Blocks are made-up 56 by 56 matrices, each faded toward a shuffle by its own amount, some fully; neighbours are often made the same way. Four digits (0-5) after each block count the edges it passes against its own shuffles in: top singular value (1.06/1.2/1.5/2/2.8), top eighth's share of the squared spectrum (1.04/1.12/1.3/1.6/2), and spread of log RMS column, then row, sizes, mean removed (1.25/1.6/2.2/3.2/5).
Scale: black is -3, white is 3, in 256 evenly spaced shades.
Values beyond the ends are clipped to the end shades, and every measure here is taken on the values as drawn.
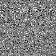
1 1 0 2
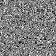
2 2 0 0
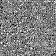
2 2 0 0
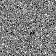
0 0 0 0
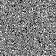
2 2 0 0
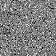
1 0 0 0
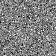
1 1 0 0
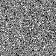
1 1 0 0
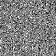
2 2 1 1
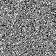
0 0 0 0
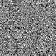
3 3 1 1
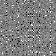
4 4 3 1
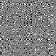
4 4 2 2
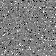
1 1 0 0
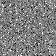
2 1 0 0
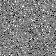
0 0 0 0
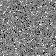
1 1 0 0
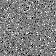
1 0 0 0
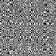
4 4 3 3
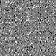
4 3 2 1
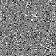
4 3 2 2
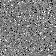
1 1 0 0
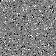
2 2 0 1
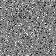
1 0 0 0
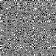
4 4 2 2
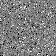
0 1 0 0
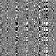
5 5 4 2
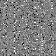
3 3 2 0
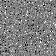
2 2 0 0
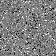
1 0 0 0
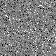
0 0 0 0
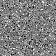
0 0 0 0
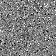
0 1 0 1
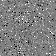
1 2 0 0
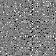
3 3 2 1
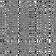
4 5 3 3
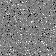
2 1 0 0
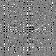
4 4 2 2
